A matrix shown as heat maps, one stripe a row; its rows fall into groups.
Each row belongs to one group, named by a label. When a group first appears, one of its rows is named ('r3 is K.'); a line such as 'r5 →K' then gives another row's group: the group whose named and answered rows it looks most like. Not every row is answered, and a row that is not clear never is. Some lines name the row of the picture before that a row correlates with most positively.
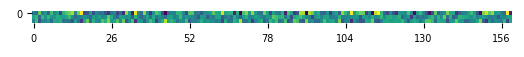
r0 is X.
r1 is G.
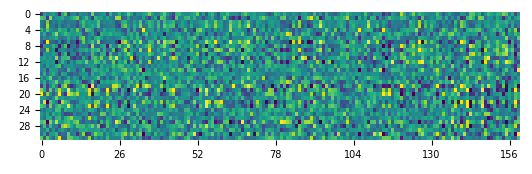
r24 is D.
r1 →G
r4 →X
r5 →G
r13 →D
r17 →G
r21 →G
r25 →D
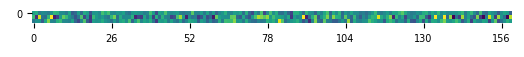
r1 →D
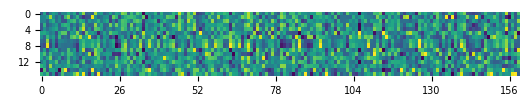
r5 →X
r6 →X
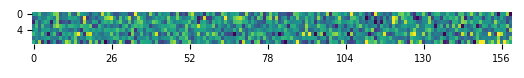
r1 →D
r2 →D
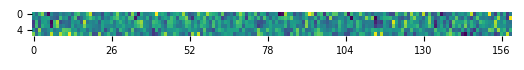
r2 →D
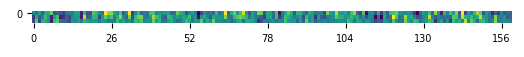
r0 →D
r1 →D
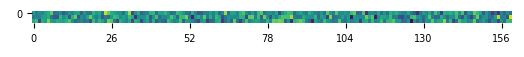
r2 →G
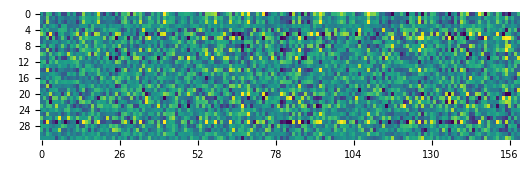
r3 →D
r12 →G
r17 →G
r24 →G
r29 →D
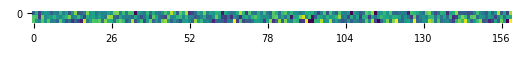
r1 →G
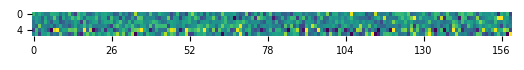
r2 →D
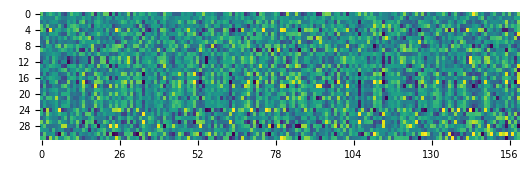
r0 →X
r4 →G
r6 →X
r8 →D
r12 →D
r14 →X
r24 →D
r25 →X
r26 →D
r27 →X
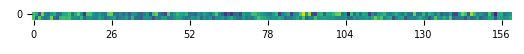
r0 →G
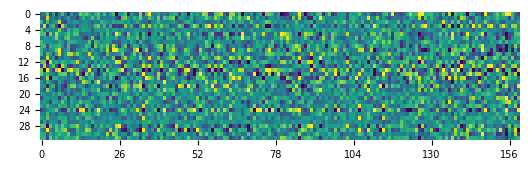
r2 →D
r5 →G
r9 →D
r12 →G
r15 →X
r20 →D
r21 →D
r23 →X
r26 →X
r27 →D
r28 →G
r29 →X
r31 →G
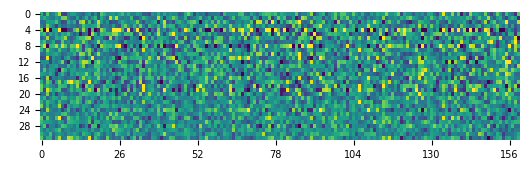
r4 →D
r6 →X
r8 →G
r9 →X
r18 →X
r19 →X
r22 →X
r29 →D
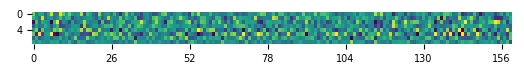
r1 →G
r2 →D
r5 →D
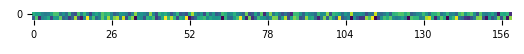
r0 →X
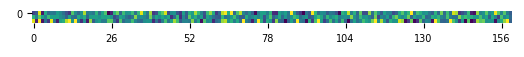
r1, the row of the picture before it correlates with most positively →0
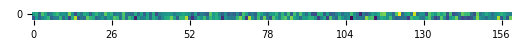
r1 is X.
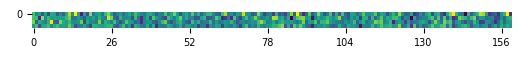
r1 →G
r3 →G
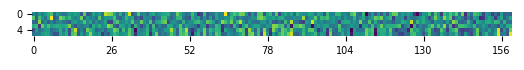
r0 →D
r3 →G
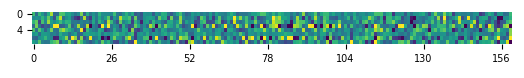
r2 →G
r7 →X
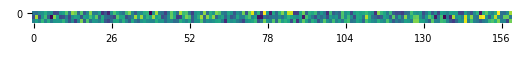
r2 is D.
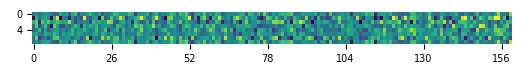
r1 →D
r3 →D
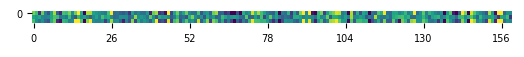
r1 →X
